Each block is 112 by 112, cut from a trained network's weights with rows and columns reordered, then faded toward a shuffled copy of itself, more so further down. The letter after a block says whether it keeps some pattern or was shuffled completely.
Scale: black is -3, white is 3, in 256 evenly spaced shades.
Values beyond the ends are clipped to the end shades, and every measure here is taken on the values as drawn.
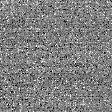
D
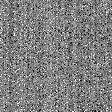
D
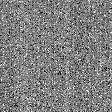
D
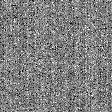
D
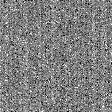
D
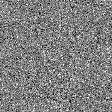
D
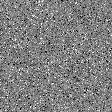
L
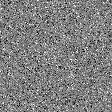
L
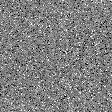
L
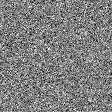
L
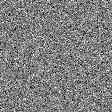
L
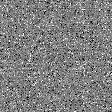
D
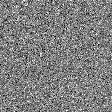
D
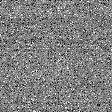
D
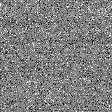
D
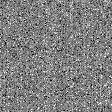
D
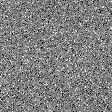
L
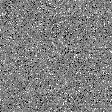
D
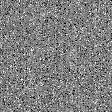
D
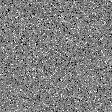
L
